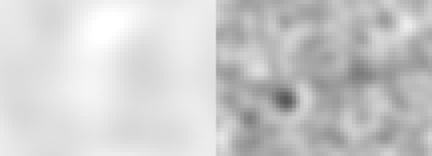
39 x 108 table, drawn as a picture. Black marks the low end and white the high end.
It is made of 1 by 2 panels. Panel 1,1: very high, smooth, faint in contrast. Panel 1,2: high, blotchy.
